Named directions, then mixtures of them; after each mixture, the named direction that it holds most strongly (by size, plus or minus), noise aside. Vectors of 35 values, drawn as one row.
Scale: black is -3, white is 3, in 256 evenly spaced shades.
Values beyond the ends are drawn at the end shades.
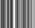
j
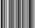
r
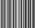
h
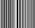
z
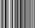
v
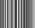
z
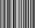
h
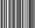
r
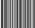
v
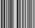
z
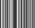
z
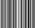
h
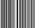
z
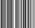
j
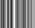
j
